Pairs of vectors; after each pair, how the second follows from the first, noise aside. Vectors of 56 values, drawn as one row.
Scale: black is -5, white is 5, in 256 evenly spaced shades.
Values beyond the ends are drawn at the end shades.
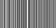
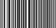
scaled up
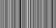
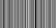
reversed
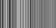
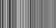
copied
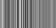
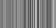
reversed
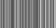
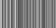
reversed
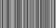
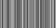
copied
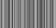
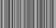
copied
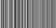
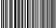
scaled up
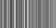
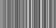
reversed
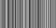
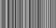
copied
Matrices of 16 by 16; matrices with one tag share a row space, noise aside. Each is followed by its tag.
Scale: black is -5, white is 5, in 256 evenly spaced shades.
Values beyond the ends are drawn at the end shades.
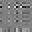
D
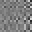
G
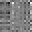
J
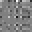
D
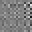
G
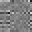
J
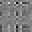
D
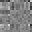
J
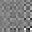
G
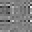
J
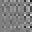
G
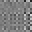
G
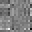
J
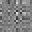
D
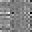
J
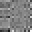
J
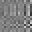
G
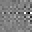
G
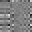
J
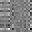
J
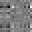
J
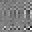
G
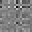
D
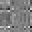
J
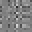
D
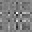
D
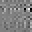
G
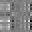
J
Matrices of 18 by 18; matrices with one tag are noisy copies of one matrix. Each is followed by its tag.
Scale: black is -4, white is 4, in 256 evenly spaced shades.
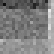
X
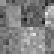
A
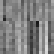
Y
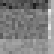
X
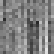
Y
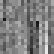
Y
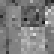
A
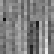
Y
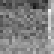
X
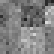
A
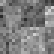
A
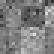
A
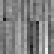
Y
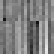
Y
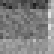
X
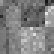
A
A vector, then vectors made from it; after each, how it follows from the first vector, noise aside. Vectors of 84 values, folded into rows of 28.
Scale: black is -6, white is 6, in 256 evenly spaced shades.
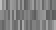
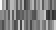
scaled up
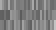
reversed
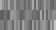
reversed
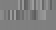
partly zeroed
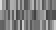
scaled up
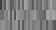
negated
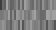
negated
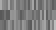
reversed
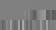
partly zeroed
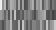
scaled up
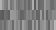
reversed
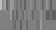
partly zeroed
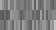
reversed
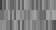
negated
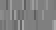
partly zeroed
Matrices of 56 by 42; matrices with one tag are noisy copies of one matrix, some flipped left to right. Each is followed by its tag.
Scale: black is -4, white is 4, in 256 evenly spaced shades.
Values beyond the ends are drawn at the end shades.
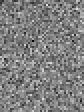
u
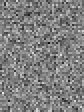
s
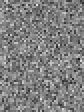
u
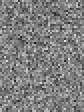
s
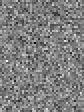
s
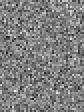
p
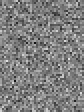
s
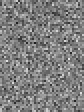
s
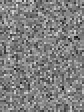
p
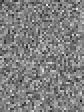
u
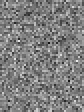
s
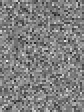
s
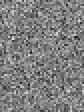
p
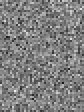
p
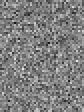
s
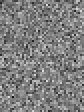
u
